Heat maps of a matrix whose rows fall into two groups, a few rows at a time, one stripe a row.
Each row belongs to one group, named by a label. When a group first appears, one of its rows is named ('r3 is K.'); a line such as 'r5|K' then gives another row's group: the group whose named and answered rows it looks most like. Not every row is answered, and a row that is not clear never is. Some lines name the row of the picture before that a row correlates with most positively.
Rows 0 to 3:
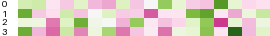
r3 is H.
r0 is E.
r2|H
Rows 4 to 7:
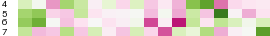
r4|H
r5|E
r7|H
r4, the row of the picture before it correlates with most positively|2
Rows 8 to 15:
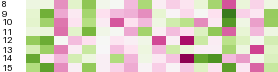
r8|H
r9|E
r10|E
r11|H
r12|E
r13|E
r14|H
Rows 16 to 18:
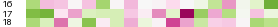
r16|H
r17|E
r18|H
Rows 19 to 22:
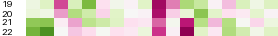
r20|H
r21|E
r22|E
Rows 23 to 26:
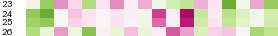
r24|E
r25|E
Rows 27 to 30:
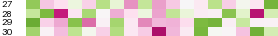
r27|H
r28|E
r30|H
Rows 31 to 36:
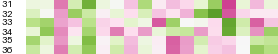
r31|H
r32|H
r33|E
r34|E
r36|H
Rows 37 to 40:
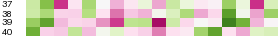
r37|E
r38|E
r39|E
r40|H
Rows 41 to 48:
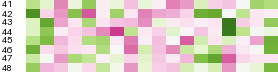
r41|H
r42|H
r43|E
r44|E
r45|E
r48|H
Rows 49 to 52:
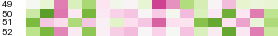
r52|E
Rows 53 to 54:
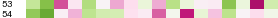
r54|E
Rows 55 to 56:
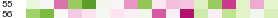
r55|H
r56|E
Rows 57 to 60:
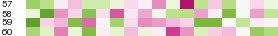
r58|E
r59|H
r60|H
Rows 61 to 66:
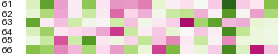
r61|E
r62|E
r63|H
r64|E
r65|H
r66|E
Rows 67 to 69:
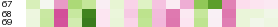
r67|H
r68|H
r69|H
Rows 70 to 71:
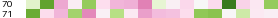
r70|E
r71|H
